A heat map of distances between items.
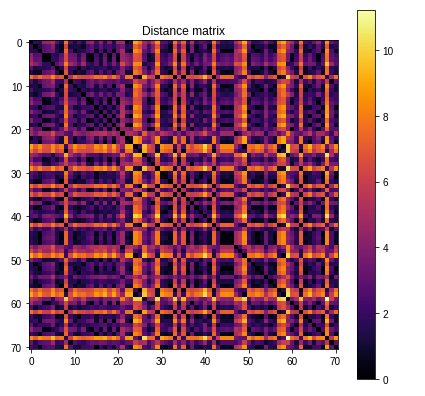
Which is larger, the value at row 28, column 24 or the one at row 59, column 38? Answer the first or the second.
the first
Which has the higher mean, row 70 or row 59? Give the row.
59
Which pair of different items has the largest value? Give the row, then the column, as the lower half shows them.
68, 59
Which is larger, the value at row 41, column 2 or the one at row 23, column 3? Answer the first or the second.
the second
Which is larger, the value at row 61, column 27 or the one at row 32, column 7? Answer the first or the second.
the first
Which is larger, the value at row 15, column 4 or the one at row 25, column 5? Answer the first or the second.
the second
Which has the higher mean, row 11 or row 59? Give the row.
59
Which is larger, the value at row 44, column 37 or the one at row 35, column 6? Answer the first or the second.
the second
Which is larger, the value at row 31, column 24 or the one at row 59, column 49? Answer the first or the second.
the second
